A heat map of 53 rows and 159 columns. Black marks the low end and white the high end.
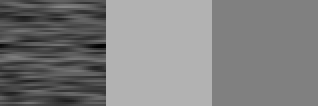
The table splits into one row of 3 panels. Panel 1,1: low, streaked across. Panel 1,2: high, flat. Panel 1,3: middling, flat.
